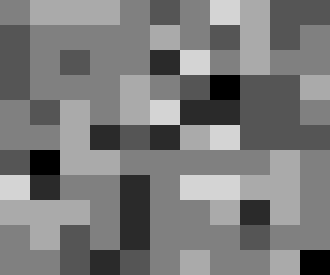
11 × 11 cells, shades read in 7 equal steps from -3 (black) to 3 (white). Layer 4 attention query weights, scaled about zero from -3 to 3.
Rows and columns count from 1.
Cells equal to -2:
11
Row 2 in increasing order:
-1 -1 -1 0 0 0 0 0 0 1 1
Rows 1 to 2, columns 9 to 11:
1 -1 -1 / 1 -1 0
